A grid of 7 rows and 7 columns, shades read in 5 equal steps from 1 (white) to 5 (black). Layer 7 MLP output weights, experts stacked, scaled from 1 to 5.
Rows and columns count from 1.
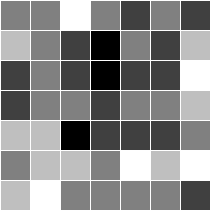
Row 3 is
4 3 4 5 4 4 1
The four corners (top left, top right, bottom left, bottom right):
3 4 2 4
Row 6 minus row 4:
-1 -1 -1 -1 -2 -1 -1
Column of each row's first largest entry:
5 4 4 1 3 1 7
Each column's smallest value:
2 1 1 3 1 2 1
